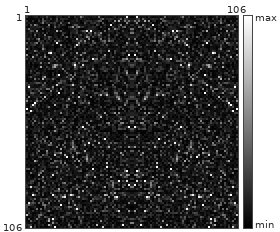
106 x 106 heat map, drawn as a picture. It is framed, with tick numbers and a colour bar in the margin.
On average the colour sits 10% of the way up the scale. There are no regular stripes. It is mirror symmetric from left to right. Most values sit low, with a long tail of high ones. No overall slope runs across the table. The grain is fine, like static.
